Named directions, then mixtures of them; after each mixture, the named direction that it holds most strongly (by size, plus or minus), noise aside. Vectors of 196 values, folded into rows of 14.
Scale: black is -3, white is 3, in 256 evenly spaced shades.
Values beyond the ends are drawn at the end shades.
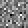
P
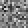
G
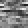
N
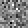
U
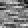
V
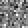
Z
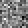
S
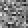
G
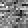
N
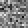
G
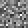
P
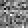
P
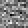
P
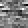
N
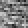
V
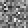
G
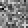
G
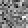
S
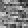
V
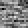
V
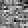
V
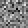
U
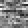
N
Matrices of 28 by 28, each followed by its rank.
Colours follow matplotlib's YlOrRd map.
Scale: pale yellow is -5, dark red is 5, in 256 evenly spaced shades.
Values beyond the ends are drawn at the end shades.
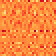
three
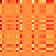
one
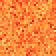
full rank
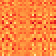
three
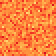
full rank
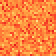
full rank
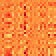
three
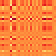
one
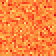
full rank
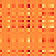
one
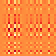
one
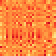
three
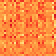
three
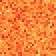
full rank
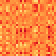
three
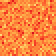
full rank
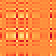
one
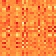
three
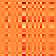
one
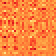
three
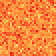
full rank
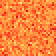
full rank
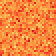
full rank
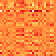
three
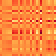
one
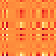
one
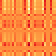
one
